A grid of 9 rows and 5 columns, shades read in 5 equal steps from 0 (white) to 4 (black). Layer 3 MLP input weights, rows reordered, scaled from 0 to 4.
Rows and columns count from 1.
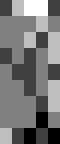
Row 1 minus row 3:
1 -1 -1 -3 2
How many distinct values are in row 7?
3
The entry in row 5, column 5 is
3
